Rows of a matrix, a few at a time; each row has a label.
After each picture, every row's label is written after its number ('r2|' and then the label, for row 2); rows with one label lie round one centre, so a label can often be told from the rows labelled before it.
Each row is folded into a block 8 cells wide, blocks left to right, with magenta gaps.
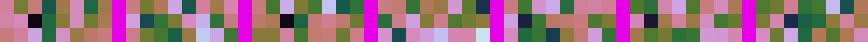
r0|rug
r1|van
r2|rug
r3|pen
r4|van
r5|van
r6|rug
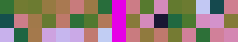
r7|pen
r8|rug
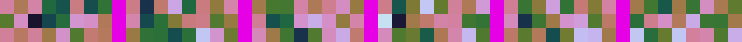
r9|rug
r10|van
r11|van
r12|van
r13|van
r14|pen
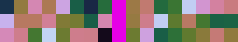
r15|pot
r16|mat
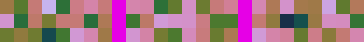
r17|van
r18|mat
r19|rug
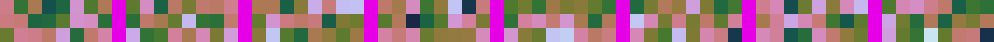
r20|rug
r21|pen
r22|mat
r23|rug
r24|pen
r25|pot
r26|mat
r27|pot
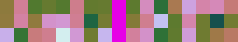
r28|pen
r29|mat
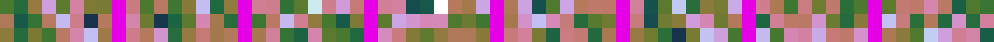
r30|van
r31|rug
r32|mat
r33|mat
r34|mat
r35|van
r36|pen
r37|pot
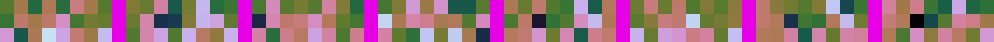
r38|pen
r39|rug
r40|pen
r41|pot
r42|rug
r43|pen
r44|rug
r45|rug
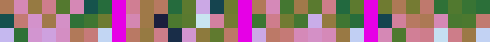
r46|pen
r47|rug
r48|pen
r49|pen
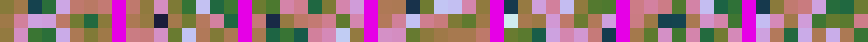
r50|mat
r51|rug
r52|van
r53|mat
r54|pot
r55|rug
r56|pot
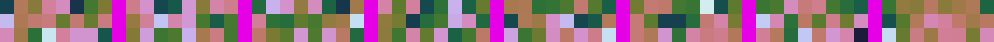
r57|pot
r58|mat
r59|pot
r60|rug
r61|pen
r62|rug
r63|pot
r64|pen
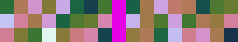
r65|pot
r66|pot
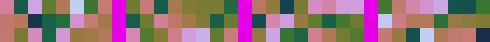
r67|rug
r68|pen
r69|mat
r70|pot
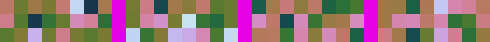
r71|rug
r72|pen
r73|pot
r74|mat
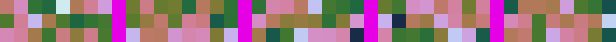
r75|mat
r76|pen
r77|pot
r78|van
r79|pot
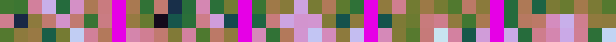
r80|van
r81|rug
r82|pen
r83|pen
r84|pen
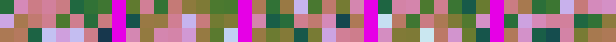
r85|pot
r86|pen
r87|van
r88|pot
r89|mat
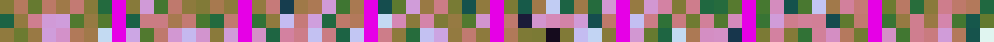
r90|pen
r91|pen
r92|pen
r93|pot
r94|van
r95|pot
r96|mat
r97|pen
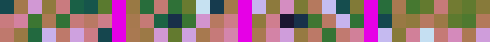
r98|pot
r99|rug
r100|rug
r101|pen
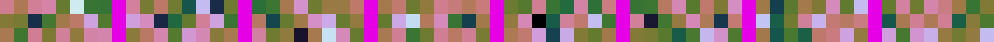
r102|rug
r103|rug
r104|van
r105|mat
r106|rug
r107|van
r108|van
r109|pen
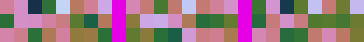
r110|mat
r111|mat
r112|mat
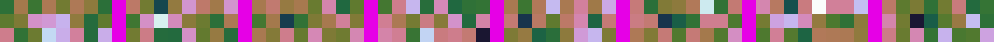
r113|pen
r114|mat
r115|rug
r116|pot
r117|van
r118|rug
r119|mat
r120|rug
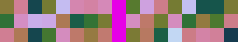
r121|mat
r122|pot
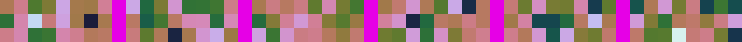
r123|mat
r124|van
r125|pen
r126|rug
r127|rug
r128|pot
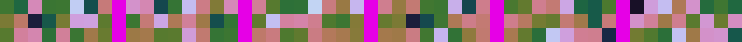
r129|rug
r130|mat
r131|mat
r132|rug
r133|pot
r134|pot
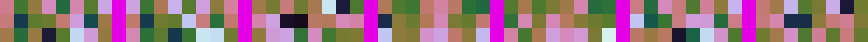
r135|van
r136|van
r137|rug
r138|pen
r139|pen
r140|van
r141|rug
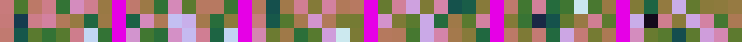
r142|van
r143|pen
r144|van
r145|pot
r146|rug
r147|van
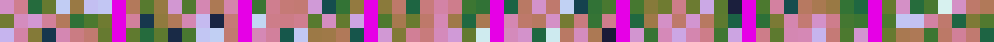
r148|mat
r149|van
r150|pot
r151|pen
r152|pot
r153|pen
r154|pen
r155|mat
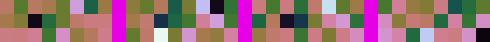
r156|rug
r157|rug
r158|rug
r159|pot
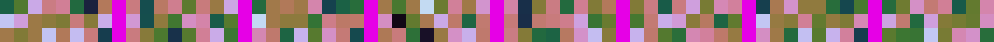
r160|pot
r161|van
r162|pot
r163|van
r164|van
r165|mat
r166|pot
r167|pot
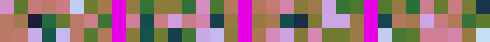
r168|rug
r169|van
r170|rug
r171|pen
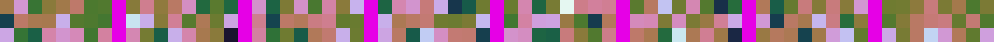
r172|pen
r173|pot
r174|van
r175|pot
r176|mat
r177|pot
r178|van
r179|pen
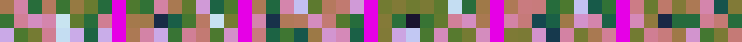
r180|pen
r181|rug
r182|van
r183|rug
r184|rug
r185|rug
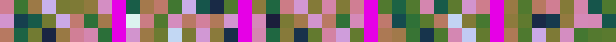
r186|van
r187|pot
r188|van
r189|van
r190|rug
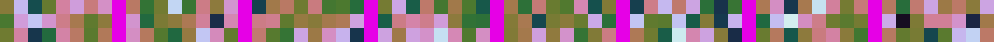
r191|mat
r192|van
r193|pot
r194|pen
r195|rug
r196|pot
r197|mat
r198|van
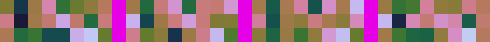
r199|van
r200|van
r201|van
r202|van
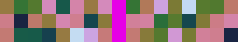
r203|van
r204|pot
